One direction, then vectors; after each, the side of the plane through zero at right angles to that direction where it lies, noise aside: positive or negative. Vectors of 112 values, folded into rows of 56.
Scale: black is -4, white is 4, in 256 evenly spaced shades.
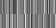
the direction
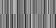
negative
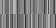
negative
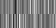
positive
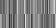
positive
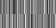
positive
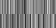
negative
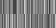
positive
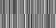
positive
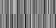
negative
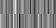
negative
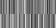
positive
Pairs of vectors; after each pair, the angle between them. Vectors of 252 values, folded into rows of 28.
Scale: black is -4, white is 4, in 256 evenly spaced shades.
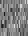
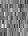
nearly opposite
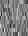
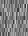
partly opposed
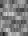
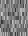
partly opposed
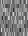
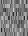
nearly opposite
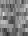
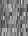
partly opposed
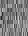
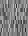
partly opposed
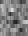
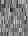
partly opposed
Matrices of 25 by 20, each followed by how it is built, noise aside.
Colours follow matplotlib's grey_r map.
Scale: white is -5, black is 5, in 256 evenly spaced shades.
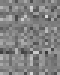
low rank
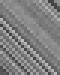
Toeplitz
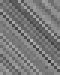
Toeplitz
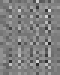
low rank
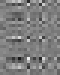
low rank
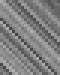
Toeplitz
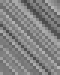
Toeplitz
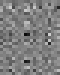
low rank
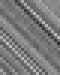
Toeplitz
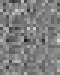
low rank
